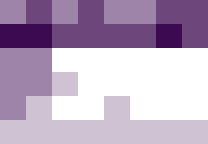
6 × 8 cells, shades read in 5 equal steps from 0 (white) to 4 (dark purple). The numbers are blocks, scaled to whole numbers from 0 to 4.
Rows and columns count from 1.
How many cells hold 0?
16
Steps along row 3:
same down same same same same same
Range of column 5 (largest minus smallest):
3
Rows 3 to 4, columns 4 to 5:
0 0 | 0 0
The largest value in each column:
4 4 3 3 3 3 4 3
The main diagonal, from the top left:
2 4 0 0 1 1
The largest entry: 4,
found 3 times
